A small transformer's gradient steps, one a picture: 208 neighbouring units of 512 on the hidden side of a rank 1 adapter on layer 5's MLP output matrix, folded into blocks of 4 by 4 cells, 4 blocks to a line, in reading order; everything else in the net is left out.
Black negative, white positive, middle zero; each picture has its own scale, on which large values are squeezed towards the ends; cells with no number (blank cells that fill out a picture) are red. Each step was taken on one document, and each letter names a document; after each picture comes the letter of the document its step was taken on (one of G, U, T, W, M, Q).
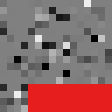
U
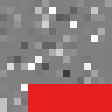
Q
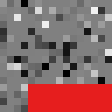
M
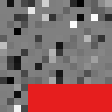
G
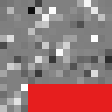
Q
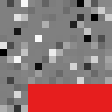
G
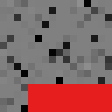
M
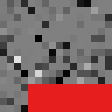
M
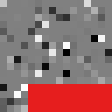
U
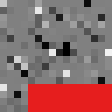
U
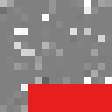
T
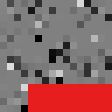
M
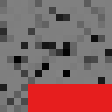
U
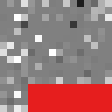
G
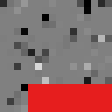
T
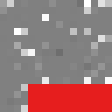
T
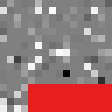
Q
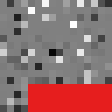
G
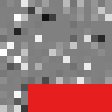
G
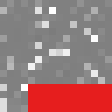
Q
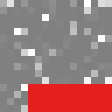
T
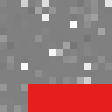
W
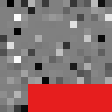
G
